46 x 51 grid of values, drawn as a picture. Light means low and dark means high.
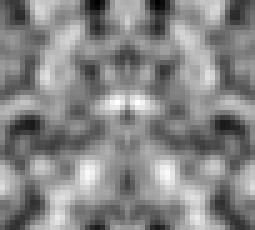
The field is mottled with small blotches. There is no overall slope. The left and right halves mirror each other. The values follow a bell shape. No lone cell stands out from its neighbours.
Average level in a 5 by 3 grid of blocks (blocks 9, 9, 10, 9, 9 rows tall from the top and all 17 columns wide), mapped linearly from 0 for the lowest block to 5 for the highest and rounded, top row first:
252 | 242 | 414 | 303 | 242
